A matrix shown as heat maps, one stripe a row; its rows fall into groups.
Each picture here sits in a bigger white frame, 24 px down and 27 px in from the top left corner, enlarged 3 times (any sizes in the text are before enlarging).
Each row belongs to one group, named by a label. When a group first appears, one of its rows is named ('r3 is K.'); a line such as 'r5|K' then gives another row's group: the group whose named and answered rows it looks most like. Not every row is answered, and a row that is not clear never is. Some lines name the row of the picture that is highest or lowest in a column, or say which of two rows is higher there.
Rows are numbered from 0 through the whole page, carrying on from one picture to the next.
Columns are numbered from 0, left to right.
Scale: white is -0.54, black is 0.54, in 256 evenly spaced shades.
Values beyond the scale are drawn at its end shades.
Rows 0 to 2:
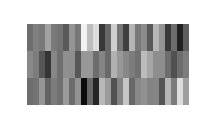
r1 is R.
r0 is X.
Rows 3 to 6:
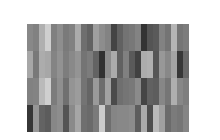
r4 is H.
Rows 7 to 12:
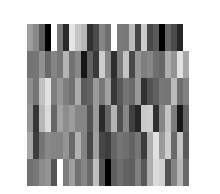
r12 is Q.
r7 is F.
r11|Q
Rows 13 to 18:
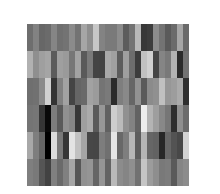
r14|H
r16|R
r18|R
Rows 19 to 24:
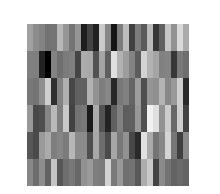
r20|R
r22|Q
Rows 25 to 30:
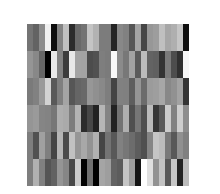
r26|F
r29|Q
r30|H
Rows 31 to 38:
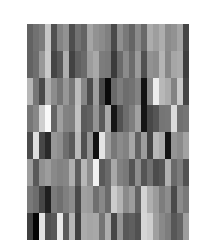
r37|R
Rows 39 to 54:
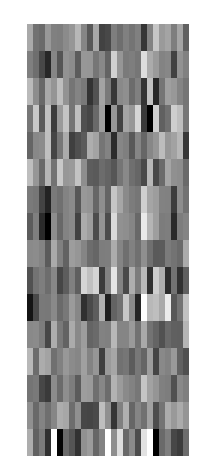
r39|Q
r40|R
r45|R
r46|R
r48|X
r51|H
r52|R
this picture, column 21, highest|54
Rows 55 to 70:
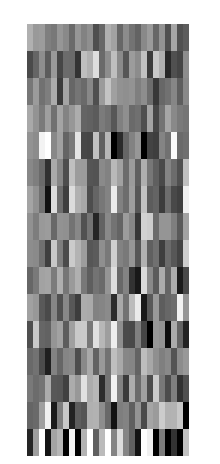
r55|H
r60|F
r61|F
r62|H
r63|F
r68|X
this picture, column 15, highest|59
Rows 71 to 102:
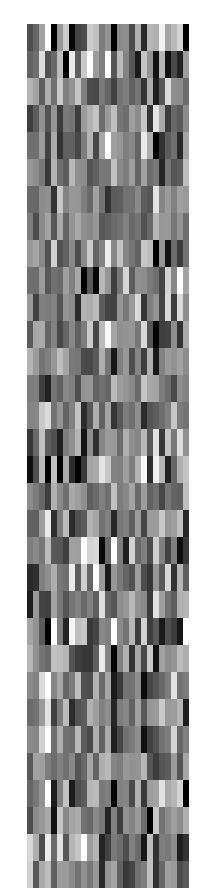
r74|X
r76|F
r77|Q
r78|Q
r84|R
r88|F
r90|X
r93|F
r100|Q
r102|H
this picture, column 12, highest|90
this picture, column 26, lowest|93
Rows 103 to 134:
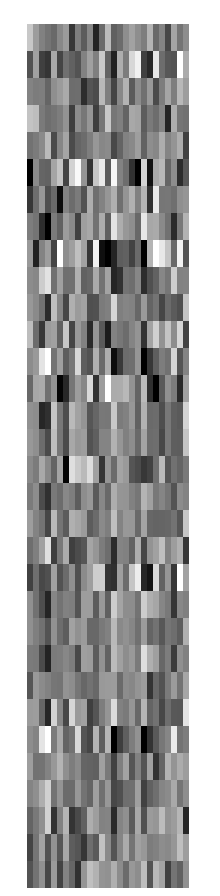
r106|H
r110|R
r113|F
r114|Q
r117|F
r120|R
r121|F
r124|R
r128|F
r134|X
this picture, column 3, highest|110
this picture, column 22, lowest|111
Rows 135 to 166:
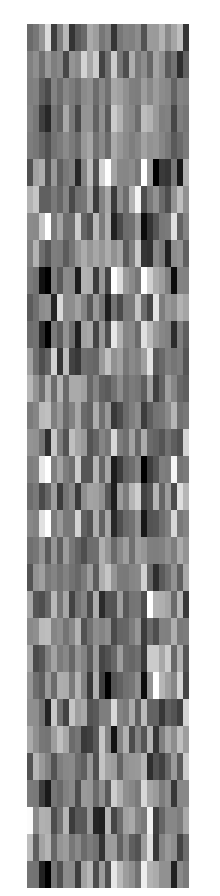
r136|X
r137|R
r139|R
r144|R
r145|Q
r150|F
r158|Q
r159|Q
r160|F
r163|R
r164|H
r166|R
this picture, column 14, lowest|144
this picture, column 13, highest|159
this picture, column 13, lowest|140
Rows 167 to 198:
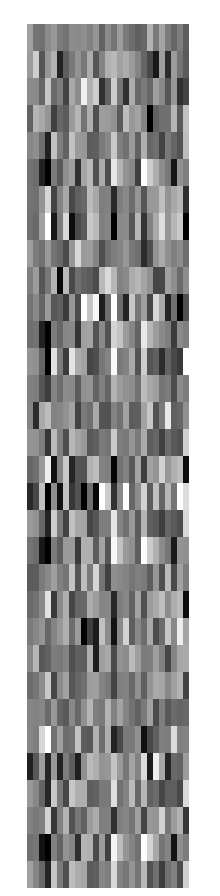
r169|X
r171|F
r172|R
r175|Q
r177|X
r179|F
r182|F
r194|X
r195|F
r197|R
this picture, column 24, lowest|193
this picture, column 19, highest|193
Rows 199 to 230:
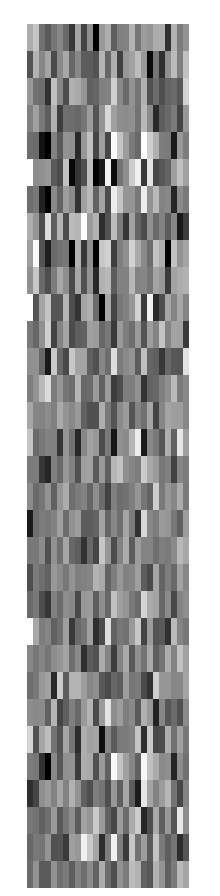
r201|F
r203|R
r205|R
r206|X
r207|H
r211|F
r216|Q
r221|H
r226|R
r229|X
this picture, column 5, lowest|223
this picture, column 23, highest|207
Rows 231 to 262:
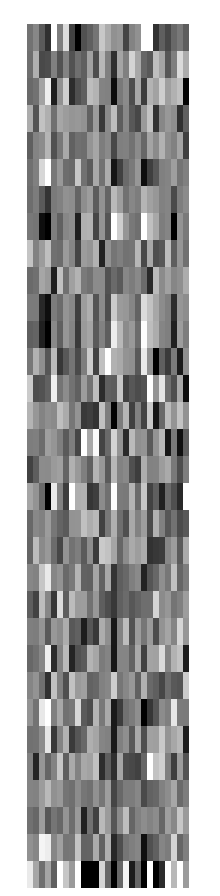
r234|H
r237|R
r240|Q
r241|R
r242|R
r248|F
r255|F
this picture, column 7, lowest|248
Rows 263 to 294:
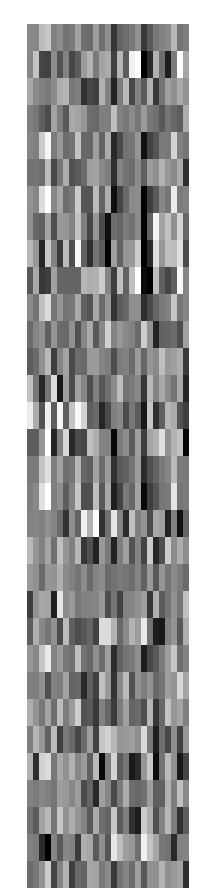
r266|F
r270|Q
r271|Q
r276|Q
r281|X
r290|H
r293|R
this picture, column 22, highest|285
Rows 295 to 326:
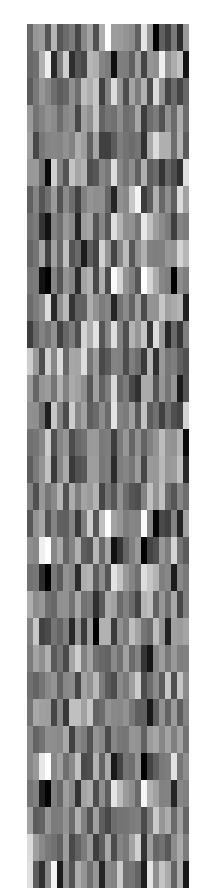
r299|Q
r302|R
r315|R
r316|H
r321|Q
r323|R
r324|Q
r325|H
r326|Q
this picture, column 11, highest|317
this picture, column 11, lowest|306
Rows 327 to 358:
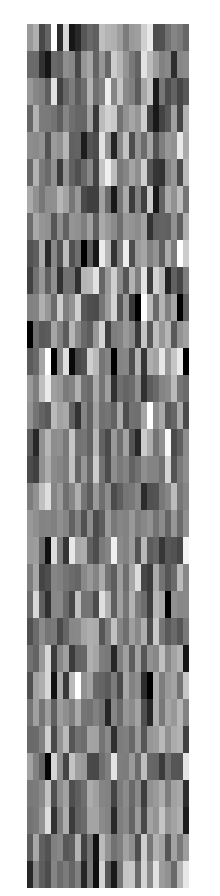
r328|R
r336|X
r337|H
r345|H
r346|F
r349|X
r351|Q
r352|Q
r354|F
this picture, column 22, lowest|339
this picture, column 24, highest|328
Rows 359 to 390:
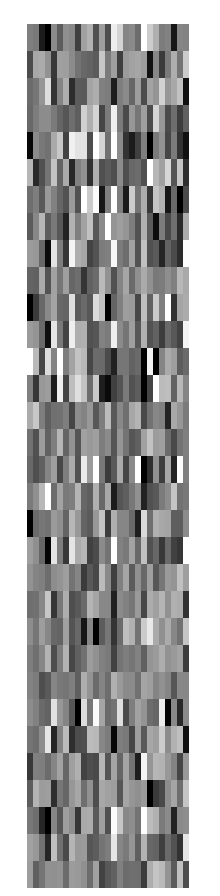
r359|R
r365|X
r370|F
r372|Q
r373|H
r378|F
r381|H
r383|R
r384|X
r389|F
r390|Q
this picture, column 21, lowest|372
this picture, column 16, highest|365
